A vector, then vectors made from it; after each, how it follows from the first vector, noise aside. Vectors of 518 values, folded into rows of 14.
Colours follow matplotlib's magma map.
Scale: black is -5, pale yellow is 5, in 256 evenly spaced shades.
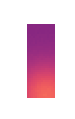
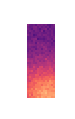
scaled up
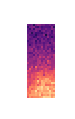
scaled up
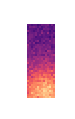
scaled up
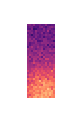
scaled up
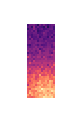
scaled up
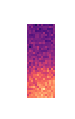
scaled up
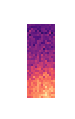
scaled up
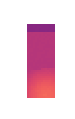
partly zeroed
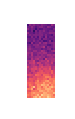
scaled up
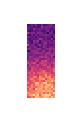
scaled up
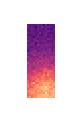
scaled up
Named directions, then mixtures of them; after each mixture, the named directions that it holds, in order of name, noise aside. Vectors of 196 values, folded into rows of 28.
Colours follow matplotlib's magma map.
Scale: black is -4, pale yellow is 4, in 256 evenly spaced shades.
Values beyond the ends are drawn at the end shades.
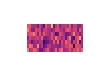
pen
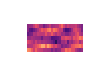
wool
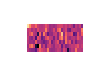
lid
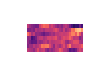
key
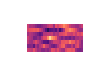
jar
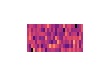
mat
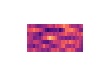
jar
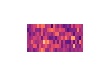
jar, pen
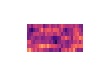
wool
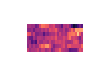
key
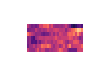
key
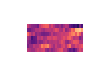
key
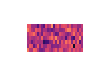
jar, pen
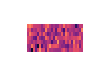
lid, mat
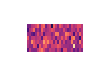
pen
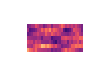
wool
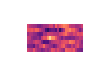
jar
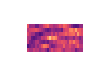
jar, key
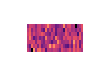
mat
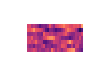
jar, key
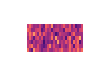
mat, pen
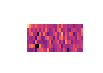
lid
